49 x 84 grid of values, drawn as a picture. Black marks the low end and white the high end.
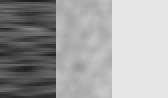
It is made of 1 by 3 panels. Panel 1,1: low, streaked across. Panel 1,2: high, blotchy, faint in contrast. Panel 1,3: very high, flat.
